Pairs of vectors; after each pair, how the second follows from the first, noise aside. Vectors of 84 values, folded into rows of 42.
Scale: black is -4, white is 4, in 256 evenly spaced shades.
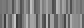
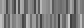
wrapped around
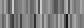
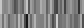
wrapped around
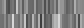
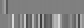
partly zeroed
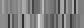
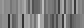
copied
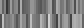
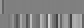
partly zeroed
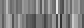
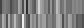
wrapped around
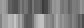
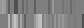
partly zeroed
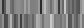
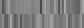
shrunk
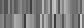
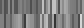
copied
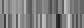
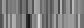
wrapped around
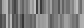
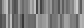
copied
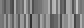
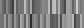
copied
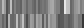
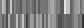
copied
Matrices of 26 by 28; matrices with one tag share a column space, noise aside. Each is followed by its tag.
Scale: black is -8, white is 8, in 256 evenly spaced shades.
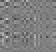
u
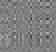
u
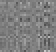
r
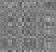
r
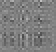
u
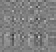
u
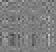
u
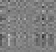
u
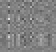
u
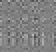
u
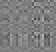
u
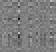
u
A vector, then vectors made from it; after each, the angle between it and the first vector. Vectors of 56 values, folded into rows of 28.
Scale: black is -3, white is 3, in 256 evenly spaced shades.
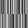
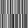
nearly parallel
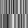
nearly opposite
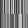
partly aligned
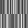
nearly parallel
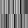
partly opposed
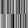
partly aligned
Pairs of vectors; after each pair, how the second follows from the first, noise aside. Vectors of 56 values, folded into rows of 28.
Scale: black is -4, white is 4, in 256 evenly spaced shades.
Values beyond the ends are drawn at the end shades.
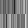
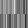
negated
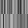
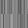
shrunk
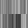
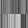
negated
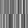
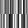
scaled up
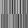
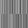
shrunk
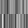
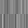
shrunk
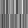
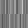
shrunk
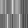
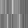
shrunk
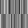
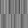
shrunk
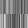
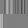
partly zeroed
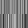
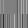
partly zeroed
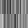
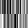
scaled up
